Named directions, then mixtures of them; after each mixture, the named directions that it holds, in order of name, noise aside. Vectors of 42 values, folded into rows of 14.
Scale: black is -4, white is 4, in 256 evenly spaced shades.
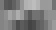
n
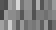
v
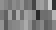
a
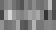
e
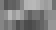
n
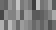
a, v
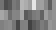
a, e, n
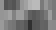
n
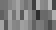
a, v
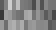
e, n, v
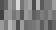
v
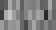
e, v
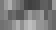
n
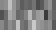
e, n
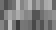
a, n, v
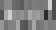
e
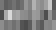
e, n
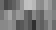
n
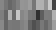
a, n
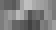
n
